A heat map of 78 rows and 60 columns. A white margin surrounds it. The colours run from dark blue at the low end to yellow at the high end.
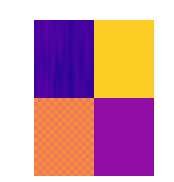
The table splits into 2 rows of 2 panels. Panel 1,1: very low, streaked downward, faint in contrast. Panel 1,2: very high, flat. Panel 2,1: high, checkered, faint in contrast. Panel 2,2: low, flat.
